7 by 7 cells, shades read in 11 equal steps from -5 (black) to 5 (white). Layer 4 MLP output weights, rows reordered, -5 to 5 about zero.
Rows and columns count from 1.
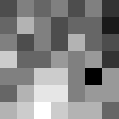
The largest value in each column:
3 3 5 4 2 2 1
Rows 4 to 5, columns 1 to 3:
3 -1 -1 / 0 0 3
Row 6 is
-1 2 4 4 0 1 1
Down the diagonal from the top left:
-2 2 0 1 0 1 -1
